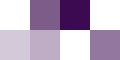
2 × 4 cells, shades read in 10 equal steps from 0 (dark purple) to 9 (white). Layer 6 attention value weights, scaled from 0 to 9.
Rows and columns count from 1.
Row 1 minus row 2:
2 -3 -9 5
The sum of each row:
21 26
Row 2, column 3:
9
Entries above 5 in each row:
2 3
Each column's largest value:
9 6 9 9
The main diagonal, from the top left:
9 6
